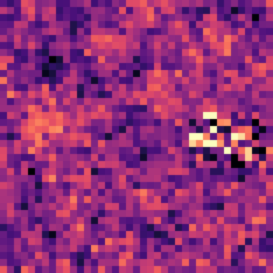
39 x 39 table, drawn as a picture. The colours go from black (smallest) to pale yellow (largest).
Neither half mirrors the other. The ninth with the lowest average is the top left. No regular stripes run through it. Values change most from cell to cell in the middle right. An odd patch, rougher than its surroundings, sits in the middle right.
